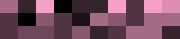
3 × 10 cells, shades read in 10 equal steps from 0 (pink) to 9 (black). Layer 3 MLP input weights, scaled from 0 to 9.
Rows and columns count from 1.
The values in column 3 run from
0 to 5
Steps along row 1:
up down up down same down up down up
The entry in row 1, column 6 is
7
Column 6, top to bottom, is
7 3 7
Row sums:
40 52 52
